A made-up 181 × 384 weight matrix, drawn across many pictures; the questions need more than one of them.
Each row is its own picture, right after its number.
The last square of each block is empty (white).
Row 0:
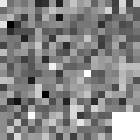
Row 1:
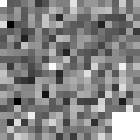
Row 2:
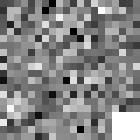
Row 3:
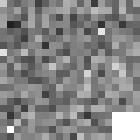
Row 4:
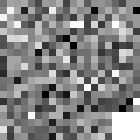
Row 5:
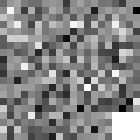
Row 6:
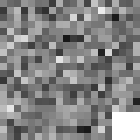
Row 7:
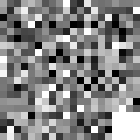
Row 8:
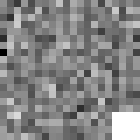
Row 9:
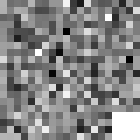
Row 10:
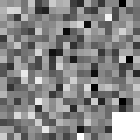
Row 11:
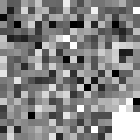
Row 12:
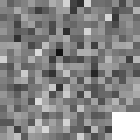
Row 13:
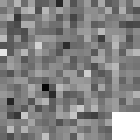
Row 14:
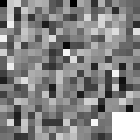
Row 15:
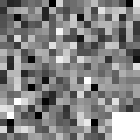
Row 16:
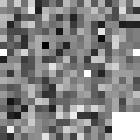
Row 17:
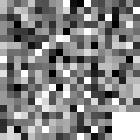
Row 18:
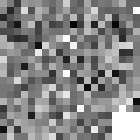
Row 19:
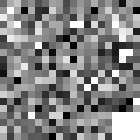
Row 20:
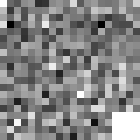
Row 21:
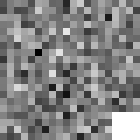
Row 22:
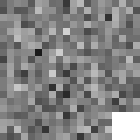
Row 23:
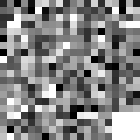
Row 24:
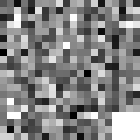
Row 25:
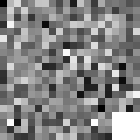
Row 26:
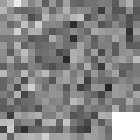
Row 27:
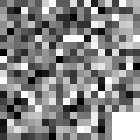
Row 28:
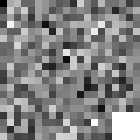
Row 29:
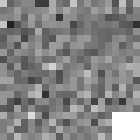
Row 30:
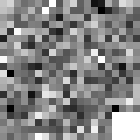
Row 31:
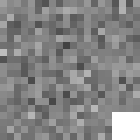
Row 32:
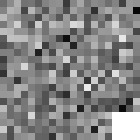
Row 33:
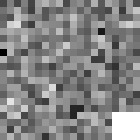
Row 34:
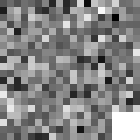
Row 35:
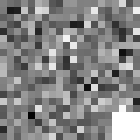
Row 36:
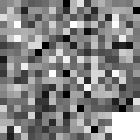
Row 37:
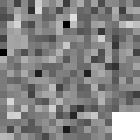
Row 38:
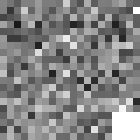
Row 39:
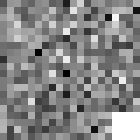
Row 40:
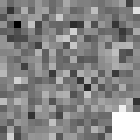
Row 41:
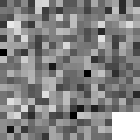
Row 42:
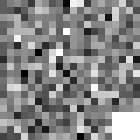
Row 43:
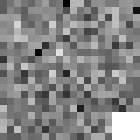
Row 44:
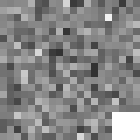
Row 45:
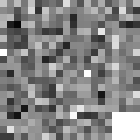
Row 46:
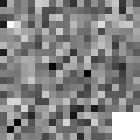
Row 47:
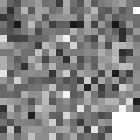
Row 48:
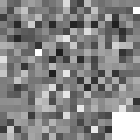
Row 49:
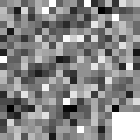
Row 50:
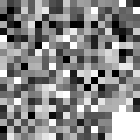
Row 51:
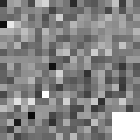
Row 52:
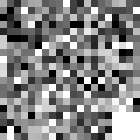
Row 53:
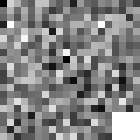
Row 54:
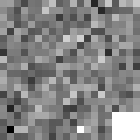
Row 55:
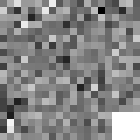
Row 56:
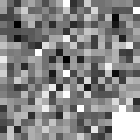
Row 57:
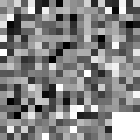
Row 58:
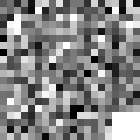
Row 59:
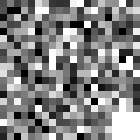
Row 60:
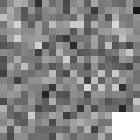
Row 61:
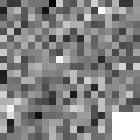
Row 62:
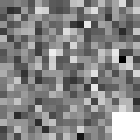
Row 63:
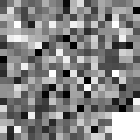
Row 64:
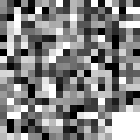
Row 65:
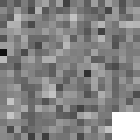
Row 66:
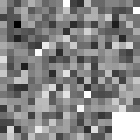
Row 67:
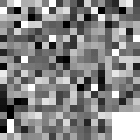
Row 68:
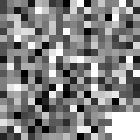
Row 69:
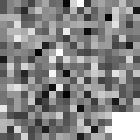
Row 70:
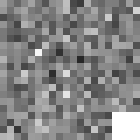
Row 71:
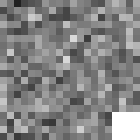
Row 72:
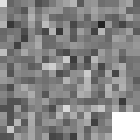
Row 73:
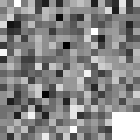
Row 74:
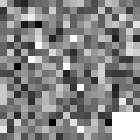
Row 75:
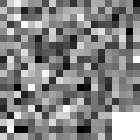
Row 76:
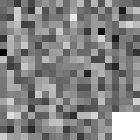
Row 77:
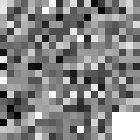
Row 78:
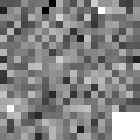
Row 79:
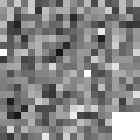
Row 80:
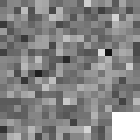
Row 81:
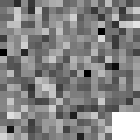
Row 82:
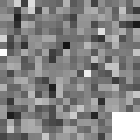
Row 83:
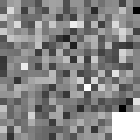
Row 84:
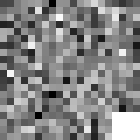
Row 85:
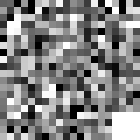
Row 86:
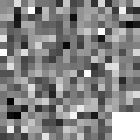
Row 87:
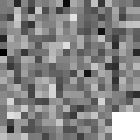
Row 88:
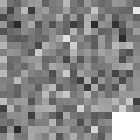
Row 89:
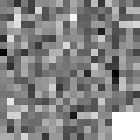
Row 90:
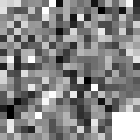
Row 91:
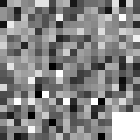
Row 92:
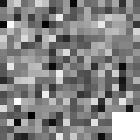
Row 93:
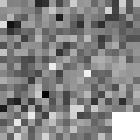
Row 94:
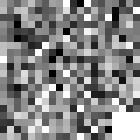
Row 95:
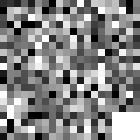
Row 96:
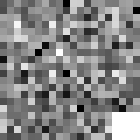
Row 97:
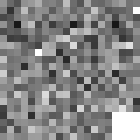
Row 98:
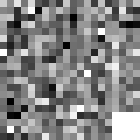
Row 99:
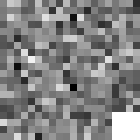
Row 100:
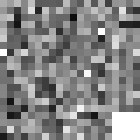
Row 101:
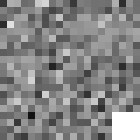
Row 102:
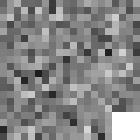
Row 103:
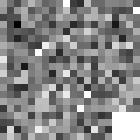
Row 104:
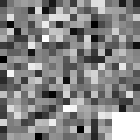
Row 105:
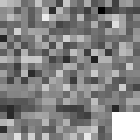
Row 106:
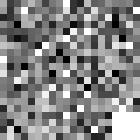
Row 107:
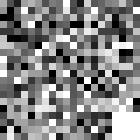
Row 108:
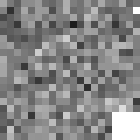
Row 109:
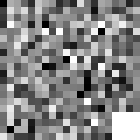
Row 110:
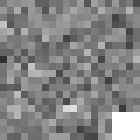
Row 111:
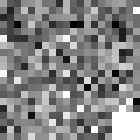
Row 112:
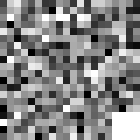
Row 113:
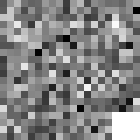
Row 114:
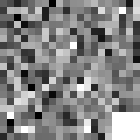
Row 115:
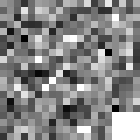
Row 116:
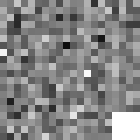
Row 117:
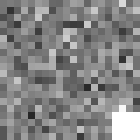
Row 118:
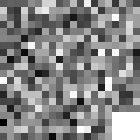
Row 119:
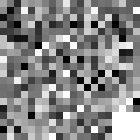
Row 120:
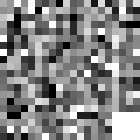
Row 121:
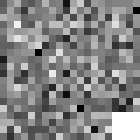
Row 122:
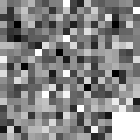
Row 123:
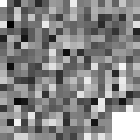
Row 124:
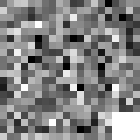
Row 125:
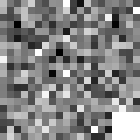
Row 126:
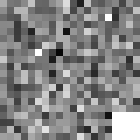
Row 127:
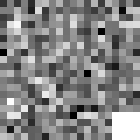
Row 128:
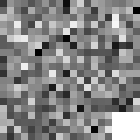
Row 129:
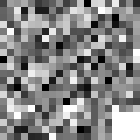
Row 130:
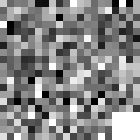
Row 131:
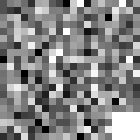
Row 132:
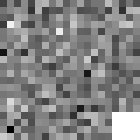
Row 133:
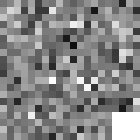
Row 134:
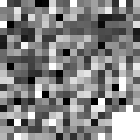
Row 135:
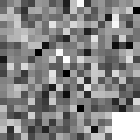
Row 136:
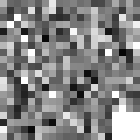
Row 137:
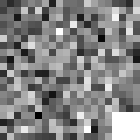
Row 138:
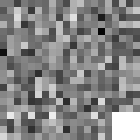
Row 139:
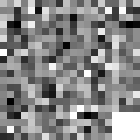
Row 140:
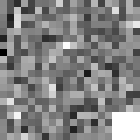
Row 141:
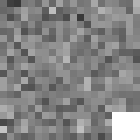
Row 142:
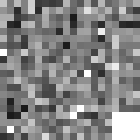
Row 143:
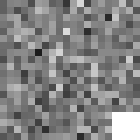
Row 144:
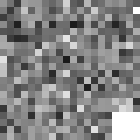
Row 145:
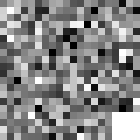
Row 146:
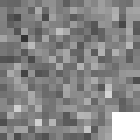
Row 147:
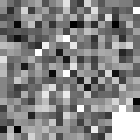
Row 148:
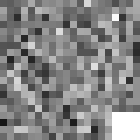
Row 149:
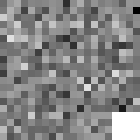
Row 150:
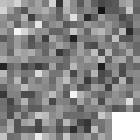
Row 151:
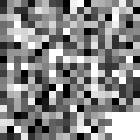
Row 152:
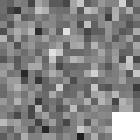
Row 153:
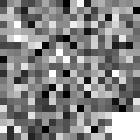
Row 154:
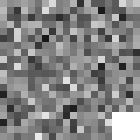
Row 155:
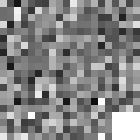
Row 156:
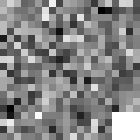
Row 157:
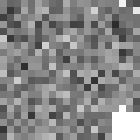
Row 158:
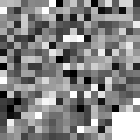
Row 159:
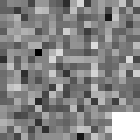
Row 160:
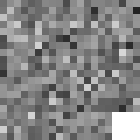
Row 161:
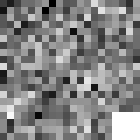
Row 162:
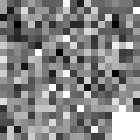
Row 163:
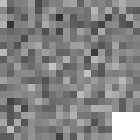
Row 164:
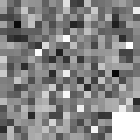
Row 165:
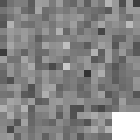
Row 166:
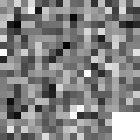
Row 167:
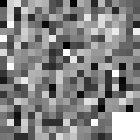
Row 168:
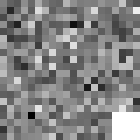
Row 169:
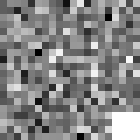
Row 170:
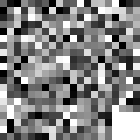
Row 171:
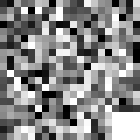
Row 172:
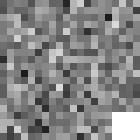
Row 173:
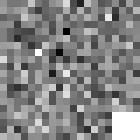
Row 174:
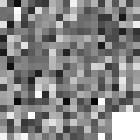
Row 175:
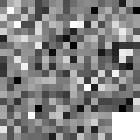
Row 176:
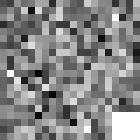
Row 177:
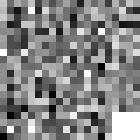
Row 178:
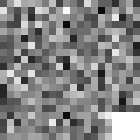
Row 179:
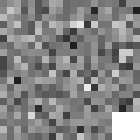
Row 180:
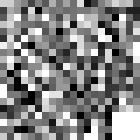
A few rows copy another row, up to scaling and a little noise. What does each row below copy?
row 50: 157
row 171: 176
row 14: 167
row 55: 67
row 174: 155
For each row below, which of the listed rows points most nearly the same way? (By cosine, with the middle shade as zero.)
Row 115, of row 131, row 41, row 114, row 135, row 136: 114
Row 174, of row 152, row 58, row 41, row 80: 58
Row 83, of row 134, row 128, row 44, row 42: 128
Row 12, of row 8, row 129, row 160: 129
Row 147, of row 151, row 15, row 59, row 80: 59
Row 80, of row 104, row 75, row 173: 104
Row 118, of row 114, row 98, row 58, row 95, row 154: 154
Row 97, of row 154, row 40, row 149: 40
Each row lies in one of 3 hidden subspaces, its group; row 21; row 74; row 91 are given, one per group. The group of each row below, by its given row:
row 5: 21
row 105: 74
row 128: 21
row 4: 21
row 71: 74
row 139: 91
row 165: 91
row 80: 74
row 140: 91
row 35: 21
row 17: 21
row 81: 91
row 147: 21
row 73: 91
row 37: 91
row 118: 74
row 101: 91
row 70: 21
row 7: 21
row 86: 91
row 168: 21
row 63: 21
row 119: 21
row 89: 91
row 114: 74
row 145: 21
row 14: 91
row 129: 74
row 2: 74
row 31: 91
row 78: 74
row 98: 91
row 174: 91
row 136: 74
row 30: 74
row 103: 21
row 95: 74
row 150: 74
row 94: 21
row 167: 91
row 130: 91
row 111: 21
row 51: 91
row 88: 21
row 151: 21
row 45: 91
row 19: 21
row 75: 74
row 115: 74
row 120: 91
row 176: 74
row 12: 21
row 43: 21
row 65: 91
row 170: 74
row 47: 21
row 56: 21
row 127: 91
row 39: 21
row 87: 91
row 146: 74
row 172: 21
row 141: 74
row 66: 21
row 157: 21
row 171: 74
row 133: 21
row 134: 91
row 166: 91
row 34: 74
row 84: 74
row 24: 91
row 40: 21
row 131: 21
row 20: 91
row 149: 21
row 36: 21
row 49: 74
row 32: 21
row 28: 91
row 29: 91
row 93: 91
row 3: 91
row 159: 21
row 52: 21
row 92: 91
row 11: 21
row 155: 91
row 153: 21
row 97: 21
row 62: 21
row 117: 21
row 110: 74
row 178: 74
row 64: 91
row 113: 21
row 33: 91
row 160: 21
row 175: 21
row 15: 74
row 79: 91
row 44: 21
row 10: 21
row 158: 74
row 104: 74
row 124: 74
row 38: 21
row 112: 74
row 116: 91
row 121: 21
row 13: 91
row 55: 74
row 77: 74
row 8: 91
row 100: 91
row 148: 74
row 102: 74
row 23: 91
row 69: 21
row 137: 74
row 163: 91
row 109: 91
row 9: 21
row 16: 91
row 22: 21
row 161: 74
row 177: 91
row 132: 91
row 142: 91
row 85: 91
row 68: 21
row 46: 91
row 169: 21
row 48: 21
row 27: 74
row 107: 21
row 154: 74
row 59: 21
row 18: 21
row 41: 91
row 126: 21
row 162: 21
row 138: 91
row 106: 21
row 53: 91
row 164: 21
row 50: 21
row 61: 74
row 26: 74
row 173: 21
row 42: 21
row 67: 74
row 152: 21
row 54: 74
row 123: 91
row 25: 91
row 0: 91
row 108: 21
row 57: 91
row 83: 21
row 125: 21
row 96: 21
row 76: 91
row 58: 91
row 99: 74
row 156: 74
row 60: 21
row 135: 21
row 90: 74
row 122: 21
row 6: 74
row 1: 91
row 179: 21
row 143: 21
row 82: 91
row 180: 74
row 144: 21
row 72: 91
